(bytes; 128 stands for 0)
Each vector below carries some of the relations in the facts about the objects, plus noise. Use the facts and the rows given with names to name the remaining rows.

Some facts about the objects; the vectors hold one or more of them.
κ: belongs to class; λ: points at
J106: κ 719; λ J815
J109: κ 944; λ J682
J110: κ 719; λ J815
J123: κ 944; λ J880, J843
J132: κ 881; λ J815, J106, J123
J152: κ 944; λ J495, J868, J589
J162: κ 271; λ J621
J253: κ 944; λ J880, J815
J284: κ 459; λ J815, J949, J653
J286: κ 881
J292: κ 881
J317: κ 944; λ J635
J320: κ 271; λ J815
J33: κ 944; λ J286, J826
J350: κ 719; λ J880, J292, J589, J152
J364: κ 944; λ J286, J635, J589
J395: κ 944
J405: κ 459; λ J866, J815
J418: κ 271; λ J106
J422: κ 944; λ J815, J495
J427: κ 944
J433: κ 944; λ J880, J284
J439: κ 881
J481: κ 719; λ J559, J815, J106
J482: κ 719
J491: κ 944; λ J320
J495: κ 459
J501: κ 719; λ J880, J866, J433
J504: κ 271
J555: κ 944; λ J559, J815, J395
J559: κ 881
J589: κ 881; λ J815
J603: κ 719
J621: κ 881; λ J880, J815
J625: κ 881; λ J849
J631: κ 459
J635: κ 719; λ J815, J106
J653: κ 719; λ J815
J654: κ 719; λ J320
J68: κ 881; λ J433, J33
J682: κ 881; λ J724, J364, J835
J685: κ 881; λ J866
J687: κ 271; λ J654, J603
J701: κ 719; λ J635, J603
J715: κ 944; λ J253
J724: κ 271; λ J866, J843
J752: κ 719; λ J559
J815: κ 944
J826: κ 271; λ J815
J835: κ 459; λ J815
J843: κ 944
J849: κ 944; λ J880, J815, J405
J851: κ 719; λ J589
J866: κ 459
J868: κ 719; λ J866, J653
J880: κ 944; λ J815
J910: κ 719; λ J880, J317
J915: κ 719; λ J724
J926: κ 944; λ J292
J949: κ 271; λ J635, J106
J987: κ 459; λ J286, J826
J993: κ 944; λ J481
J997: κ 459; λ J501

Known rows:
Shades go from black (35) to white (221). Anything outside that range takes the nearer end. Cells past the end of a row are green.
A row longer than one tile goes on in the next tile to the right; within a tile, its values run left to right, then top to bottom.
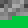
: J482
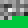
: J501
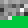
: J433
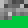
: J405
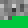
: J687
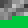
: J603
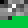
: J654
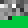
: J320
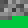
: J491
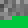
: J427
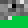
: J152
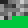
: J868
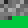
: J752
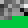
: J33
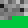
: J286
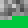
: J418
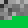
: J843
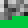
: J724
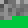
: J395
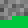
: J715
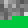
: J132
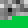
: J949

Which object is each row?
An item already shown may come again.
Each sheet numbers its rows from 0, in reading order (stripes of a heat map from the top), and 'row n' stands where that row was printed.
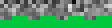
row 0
J481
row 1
J481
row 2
J635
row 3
J987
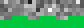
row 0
J68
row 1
J284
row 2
J350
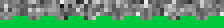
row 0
J815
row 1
J997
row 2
J682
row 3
J123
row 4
J132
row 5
J589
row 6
J835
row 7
J132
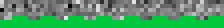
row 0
J849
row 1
J555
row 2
J152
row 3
J106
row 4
J350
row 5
J752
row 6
J701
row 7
J835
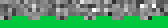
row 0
J685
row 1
J815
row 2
J866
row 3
J501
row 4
J110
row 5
J320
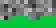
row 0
J685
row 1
J915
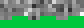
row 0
J439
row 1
J866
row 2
J625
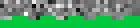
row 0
J292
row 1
J682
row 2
J826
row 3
J910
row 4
J422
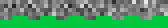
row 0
J109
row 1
J559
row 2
J364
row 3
J559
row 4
J851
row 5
J621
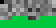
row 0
J653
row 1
J317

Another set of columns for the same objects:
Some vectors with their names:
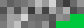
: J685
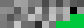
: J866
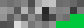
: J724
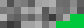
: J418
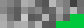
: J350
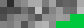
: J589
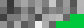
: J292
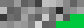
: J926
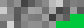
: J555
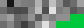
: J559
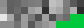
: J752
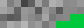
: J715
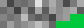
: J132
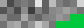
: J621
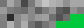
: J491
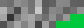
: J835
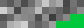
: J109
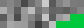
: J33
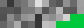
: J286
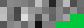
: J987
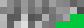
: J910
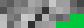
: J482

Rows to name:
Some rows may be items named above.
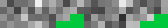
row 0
J132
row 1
J286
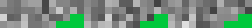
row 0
J110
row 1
J350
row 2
J501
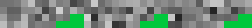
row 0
J851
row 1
J654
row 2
J320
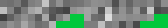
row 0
J364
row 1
J997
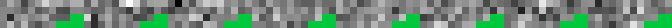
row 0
J491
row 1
J687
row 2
J439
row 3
J284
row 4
J317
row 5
J843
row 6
J682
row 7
J559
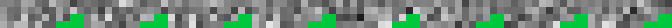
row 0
J350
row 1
J68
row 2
J701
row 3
J501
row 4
J815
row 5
J405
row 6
J826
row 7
J915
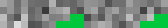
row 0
J501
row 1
J433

